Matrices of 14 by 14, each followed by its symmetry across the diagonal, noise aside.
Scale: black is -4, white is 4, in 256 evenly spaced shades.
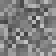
symmetric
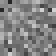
symmetric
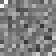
symmetric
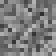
symmetric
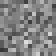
neither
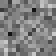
symmetric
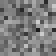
neither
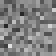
neither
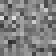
neither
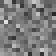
neither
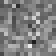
neither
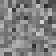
neither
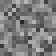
symmetric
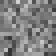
neither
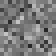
symmetric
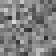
neither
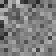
symmetric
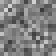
symmetric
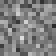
neither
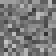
neither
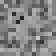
symmetric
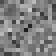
symmetric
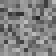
neither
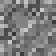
symmetric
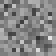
symmetric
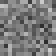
neither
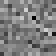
neither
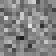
neither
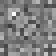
symmetric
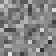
symmetric
